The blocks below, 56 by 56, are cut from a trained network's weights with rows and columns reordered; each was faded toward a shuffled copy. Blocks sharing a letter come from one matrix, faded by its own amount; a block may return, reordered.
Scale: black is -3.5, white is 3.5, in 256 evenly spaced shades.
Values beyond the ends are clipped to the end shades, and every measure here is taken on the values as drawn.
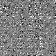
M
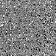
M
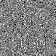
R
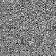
R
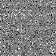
M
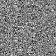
R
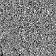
R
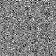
R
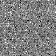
M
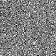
R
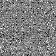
M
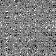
M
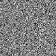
R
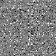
M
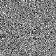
R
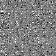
M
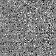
M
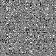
M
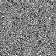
R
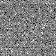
M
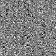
R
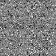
M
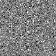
R
